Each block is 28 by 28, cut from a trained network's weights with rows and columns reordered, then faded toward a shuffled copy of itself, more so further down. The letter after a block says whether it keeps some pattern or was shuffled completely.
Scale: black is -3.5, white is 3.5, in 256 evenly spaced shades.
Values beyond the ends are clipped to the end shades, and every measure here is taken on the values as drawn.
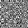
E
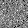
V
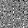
E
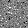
V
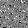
V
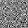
E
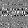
E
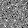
V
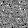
V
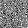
V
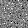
V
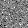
V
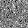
V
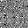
E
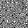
E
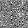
E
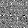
E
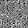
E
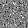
V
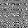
E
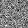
V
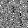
E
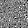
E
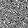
V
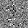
E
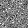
V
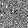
V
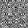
E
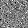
V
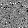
V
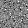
V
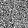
V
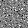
V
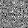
E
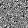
V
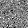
V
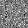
E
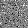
V
